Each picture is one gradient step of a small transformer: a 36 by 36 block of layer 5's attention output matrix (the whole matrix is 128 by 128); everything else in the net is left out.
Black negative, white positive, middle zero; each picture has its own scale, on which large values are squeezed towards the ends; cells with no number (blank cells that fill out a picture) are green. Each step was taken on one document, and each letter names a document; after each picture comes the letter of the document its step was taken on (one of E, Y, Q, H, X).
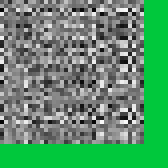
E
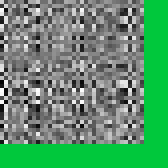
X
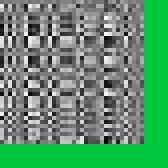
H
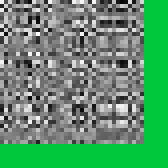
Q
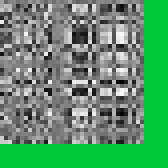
Q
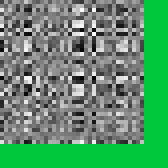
X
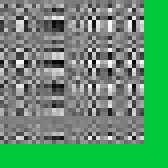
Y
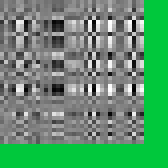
Y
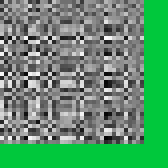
H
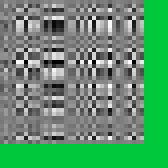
Y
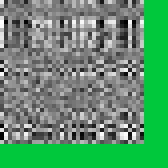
E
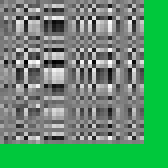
Y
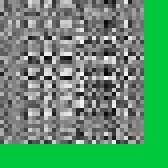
H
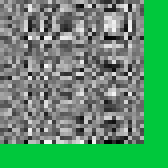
H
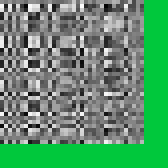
H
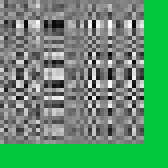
Y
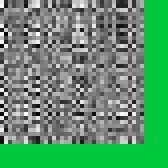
X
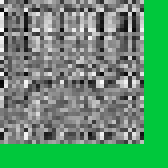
E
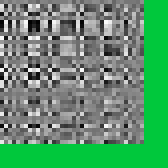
H
